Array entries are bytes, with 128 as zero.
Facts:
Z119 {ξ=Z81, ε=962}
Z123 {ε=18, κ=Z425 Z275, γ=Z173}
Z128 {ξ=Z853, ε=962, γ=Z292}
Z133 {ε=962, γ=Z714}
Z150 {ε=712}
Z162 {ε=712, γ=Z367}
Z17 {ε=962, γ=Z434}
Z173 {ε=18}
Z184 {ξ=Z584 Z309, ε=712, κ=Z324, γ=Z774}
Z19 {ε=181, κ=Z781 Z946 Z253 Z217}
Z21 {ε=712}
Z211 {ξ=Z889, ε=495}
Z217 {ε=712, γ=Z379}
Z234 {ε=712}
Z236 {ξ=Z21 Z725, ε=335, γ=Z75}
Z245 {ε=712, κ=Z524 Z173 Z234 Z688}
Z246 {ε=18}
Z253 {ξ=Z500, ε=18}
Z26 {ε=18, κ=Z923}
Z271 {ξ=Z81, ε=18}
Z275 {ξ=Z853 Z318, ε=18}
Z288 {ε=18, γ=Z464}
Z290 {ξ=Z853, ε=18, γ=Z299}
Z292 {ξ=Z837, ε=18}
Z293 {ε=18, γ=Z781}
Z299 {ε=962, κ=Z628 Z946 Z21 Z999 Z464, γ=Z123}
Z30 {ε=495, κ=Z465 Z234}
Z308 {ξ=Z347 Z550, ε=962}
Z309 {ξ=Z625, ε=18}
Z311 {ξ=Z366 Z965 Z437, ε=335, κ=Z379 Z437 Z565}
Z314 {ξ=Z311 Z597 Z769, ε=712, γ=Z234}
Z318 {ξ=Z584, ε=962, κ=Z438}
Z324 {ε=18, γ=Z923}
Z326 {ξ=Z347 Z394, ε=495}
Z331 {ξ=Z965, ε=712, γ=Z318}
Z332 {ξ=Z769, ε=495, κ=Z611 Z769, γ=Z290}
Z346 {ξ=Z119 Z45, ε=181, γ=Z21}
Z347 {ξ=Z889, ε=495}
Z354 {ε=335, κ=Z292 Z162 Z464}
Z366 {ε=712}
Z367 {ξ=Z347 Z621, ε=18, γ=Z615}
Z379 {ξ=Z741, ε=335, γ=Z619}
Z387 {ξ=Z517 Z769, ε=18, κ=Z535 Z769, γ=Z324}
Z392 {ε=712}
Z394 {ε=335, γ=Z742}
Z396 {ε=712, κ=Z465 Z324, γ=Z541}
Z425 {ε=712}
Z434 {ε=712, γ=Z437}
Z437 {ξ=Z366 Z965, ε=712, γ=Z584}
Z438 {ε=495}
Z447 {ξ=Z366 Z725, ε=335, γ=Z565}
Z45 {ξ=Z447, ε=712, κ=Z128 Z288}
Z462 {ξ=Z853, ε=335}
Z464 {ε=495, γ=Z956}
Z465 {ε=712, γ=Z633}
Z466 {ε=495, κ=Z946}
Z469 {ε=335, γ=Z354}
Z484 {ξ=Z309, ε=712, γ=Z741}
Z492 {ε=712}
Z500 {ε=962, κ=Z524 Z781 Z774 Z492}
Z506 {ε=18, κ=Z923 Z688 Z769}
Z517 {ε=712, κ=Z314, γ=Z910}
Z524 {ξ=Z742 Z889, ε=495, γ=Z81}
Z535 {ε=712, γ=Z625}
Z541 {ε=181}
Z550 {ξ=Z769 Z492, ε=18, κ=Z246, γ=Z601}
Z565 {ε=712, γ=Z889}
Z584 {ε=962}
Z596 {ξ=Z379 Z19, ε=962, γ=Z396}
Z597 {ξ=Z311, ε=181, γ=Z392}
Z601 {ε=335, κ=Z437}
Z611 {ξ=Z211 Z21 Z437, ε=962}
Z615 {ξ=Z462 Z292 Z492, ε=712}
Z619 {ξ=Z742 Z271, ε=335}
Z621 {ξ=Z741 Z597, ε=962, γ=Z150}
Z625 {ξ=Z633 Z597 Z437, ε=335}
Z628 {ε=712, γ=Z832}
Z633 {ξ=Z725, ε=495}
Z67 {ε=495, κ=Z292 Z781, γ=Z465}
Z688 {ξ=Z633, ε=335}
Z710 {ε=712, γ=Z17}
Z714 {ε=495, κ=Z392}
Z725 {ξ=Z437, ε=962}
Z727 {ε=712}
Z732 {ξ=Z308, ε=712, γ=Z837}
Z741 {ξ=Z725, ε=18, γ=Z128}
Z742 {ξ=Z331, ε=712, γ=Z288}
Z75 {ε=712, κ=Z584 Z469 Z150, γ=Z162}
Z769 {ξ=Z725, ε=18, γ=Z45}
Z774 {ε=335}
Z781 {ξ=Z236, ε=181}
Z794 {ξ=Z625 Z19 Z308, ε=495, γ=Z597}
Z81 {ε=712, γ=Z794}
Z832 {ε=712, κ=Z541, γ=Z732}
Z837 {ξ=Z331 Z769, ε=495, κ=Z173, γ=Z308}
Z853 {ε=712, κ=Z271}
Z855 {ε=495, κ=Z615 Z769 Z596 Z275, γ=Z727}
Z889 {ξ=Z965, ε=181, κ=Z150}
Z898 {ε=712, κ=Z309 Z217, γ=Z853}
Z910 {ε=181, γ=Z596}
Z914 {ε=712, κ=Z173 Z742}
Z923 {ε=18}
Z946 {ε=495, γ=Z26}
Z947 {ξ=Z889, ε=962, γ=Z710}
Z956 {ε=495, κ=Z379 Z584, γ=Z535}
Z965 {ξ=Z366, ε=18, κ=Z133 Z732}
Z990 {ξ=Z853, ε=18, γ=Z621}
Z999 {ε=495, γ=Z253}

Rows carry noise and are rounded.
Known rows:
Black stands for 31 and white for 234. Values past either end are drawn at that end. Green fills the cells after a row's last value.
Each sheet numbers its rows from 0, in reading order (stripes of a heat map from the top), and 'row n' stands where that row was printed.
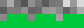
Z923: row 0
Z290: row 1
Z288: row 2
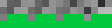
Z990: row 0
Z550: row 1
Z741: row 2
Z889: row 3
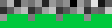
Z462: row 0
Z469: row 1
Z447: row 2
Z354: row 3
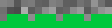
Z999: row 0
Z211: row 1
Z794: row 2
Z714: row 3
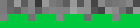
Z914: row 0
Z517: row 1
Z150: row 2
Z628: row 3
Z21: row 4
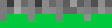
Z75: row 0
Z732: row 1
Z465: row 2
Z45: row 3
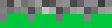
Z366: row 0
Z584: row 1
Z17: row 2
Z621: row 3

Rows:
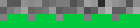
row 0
Z965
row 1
Z324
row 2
Z837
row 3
Z346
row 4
Z133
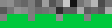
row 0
Z123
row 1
Z396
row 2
Z688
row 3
Z500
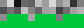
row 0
Z781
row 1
Z956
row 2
Z910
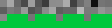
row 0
Z173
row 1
Z947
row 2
Z299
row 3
Z437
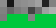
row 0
Z331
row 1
Z597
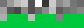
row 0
Z742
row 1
Z625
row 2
Z506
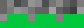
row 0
Z633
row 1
Z309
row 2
Z524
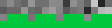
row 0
Z30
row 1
Z293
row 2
Z184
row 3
Z601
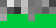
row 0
Z464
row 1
Z234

